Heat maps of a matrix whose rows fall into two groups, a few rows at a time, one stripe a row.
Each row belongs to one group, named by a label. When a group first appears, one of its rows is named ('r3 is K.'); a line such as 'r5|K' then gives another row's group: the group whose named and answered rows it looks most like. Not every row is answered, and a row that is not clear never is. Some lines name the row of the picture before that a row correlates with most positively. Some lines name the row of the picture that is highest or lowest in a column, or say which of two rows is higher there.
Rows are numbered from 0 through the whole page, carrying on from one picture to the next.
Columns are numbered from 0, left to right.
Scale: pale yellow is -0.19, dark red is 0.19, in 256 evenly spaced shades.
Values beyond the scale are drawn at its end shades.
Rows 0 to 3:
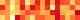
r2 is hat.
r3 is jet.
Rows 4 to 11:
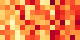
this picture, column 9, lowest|4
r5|jet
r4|hat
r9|jet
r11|hat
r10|hat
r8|hat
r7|jet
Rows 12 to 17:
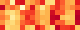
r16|hat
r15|hat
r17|jet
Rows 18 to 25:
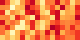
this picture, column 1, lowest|20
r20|hat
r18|hat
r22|hat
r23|hat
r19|hat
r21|jet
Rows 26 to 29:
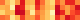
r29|jet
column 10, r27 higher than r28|Yes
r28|jet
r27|jet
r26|jet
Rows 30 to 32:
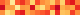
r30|jet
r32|jet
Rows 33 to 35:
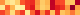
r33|hat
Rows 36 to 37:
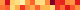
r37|jet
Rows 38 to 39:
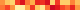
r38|jet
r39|hat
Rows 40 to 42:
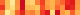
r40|jet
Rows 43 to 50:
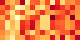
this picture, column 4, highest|43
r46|hat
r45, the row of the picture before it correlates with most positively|40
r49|jet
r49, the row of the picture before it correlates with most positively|40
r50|hat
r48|hat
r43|jet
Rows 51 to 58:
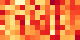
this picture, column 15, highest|58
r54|jet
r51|hat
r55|jet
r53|hat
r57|jet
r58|hat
